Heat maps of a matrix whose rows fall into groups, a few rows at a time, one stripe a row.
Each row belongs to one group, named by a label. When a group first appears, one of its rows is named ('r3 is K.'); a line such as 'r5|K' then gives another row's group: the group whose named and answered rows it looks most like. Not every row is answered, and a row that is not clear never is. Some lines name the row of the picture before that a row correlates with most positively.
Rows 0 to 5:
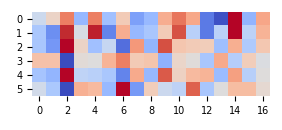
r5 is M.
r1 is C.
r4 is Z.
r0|C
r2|Z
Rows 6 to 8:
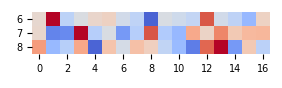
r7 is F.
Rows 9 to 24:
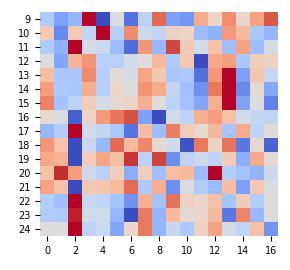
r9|F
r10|C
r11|Z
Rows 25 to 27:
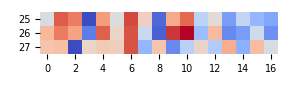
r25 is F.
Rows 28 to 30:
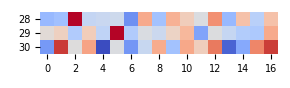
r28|Z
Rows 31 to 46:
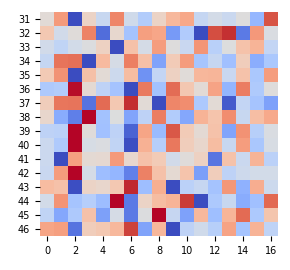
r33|M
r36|Z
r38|F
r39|Z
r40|Z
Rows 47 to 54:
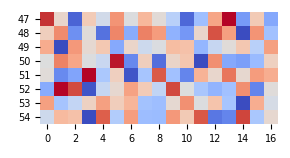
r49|C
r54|C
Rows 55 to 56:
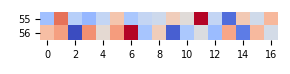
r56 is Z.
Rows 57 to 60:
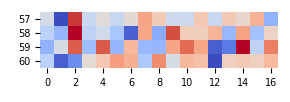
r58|Z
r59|C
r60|M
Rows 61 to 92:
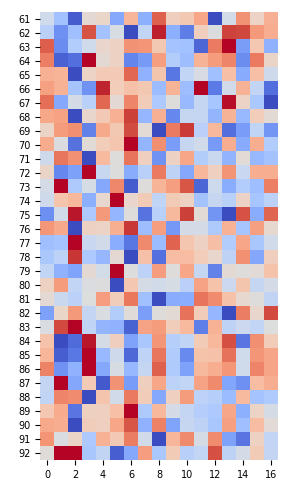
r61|M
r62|F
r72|F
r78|Z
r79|M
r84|F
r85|F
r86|F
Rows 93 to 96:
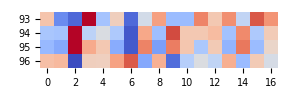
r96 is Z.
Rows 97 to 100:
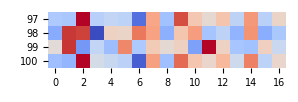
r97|Z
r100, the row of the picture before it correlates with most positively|94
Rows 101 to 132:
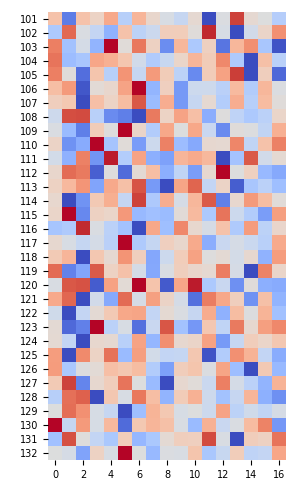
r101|C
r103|C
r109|M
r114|M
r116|Z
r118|M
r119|F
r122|M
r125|C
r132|M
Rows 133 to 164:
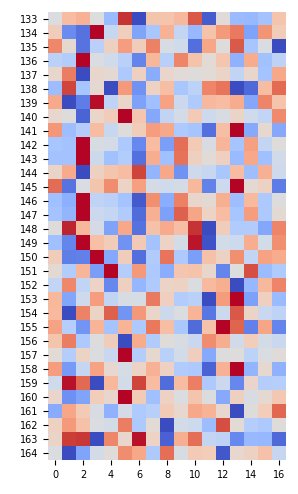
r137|M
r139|F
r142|Z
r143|Z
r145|C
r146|Z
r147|Z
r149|C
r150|F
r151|C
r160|M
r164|M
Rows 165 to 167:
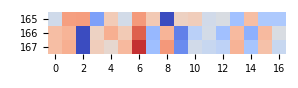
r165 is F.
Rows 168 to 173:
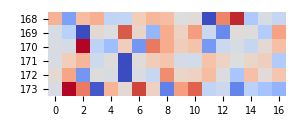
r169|M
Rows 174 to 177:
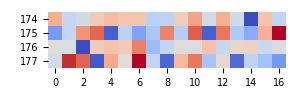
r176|M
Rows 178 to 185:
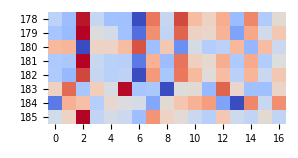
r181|Z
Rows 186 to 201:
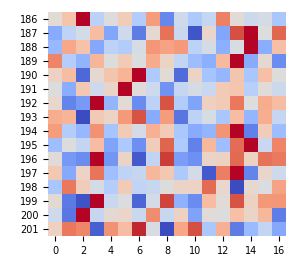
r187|F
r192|F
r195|F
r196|F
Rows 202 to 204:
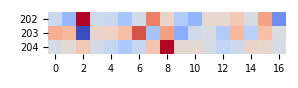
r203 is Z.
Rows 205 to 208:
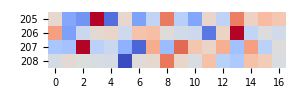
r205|F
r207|Z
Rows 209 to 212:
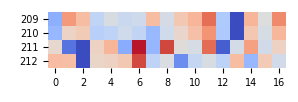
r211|M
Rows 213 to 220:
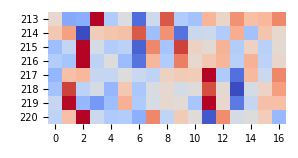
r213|F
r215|Z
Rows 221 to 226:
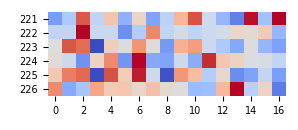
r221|C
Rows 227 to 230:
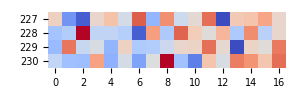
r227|M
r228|Z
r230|F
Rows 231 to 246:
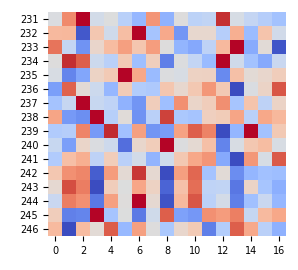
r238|F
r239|C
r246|C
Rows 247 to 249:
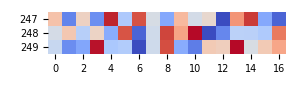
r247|C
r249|F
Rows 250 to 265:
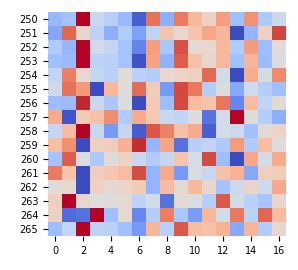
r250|Z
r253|Z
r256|Z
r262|M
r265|Z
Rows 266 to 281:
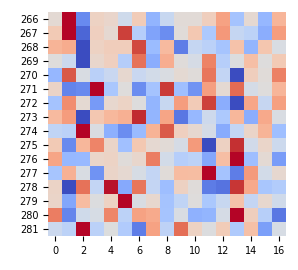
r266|M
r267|M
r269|M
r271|F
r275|C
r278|C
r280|C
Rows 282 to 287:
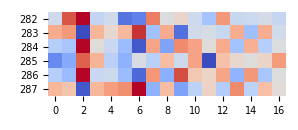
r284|Z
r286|Z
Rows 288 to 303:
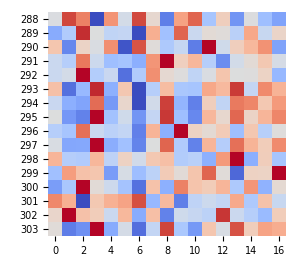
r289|Z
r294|F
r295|F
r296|Z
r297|F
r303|F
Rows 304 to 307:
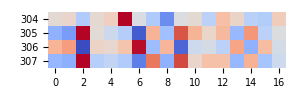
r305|Z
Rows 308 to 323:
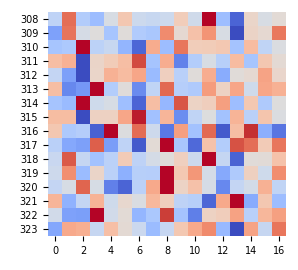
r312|M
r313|F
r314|Z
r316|C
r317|F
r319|M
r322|F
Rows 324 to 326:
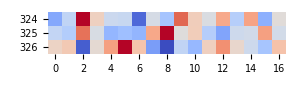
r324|Z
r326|M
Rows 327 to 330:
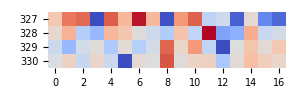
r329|M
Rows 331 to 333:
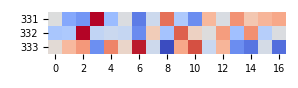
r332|Z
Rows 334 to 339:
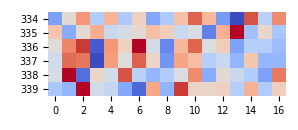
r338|M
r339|Z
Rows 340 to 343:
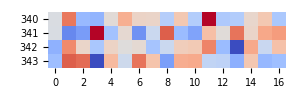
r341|F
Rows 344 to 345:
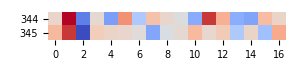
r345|M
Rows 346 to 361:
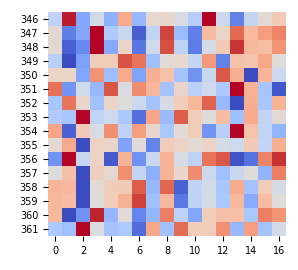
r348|F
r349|M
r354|C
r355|M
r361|Z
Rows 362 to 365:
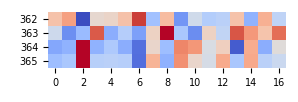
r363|F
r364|Z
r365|Z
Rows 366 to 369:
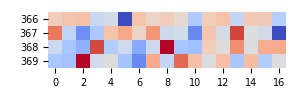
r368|F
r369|Z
